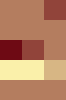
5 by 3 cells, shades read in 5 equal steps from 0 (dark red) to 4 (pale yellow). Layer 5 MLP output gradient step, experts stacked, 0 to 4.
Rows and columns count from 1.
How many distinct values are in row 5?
1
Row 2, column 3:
2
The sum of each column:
10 11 10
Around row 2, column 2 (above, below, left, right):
2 1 2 2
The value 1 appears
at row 1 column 3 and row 3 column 2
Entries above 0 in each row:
3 3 2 3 3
